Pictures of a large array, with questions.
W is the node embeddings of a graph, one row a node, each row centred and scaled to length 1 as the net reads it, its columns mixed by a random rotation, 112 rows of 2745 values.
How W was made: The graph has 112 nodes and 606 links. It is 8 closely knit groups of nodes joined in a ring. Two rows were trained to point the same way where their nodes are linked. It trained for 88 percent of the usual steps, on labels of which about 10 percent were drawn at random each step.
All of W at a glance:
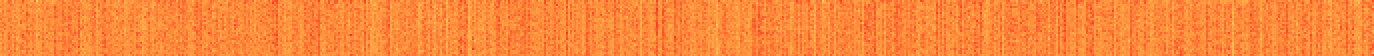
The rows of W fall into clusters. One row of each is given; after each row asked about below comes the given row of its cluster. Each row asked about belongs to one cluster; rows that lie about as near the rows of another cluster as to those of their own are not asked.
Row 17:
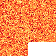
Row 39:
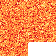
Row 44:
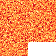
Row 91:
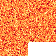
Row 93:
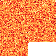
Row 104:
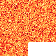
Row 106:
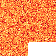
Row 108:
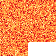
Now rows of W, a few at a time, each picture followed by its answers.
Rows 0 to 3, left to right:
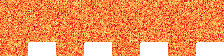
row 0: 104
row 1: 39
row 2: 39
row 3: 39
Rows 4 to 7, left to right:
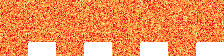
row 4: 39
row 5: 39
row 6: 91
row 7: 17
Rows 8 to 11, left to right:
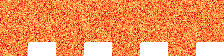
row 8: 104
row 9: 44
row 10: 44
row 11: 17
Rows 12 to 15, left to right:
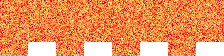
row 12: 17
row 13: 91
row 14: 91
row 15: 104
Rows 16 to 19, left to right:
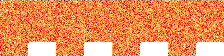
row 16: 106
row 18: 93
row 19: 44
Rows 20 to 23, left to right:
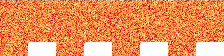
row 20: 104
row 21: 93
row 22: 39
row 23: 108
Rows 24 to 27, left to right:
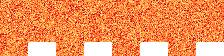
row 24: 104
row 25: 93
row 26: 17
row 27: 44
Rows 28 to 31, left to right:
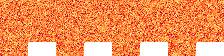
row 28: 108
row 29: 104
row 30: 93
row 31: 104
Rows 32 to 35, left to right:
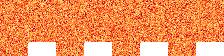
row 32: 17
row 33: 91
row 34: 91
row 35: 104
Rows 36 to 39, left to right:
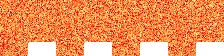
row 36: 104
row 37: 91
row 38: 17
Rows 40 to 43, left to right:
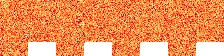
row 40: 108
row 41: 106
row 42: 104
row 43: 106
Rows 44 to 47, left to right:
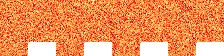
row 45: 93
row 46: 104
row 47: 93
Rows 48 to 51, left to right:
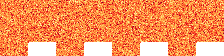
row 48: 106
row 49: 17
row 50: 91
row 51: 106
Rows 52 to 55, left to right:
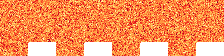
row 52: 104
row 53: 17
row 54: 106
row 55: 104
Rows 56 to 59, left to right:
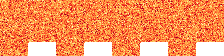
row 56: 108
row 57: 106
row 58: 17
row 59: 17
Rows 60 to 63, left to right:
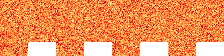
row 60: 104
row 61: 91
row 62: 104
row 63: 108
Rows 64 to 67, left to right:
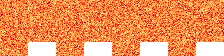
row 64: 91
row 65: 44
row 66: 93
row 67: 93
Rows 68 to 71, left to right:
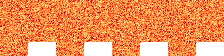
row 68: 93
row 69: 39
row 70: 108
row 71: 39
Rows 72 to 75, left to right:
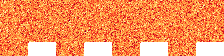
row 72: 106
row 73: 104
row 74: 39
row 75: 91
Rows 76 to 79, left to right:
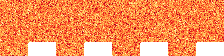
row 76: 91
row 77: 91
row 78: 39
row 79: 106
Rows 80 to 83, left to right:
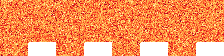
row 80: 108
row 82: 17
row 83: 104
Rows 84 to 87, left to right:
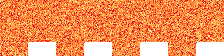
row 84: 108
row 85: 17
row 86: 44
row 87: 39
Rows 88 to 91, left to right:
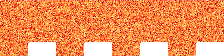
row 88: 39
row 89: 17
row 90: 106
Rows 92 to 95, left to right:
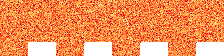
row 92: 44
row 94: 106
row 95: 39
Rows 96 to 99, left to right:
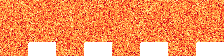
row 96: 44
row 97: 91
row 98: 93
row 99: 91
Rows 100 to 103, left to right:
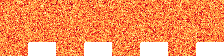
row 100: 17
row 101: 91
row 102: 44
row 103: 17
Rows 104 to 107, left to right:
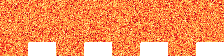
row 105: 108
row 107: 17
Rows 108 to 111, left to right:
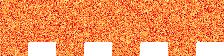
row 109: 39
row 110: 93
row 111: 91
